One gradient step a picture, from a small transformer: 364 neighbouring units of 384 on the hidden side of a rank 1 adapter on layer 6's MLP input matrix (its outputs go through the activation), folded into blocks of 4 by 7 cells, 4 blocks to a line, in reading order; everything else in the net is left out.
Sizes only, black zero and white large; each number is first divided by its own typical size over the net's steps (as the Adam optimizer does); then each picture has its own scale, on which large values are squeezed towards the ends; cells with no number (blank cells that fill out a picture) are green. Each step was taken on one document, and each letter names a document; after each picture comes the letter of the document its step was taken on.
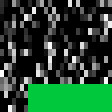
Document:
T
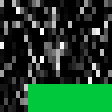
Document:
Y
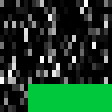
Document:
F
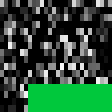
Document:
T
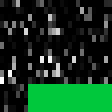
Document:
F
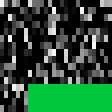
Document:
T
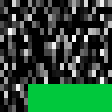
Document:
T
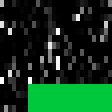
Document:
F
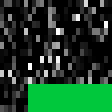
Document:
F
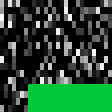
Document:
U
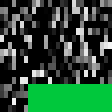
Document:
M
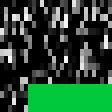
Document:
M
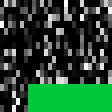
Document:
U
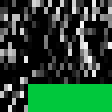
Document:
M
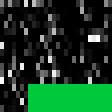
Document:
Y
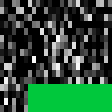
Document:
T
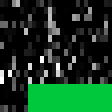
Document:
F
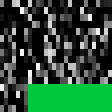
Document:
T
